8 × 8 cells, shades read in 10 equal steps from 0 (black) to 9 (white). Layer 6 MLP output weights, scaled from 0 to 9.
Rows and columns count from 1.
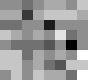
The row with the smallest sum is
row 5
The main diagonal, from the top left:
5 6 5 6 3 6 7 9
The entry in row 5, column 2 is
4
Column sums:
46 46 34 45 37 46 37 53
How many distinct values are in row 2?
3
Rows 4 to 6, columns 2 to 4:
6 5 6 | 4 4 4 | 7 4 6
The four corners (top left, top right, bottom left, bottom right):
5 7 5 9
